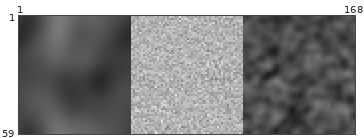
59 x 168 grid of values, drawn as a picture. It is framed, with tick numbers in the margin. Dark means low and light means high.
The table splits into one row of 3 panels. Panel 1,1: low, smooth. Panel 1,2: high, fine-grained. Panel 1,3: low, blotchy.
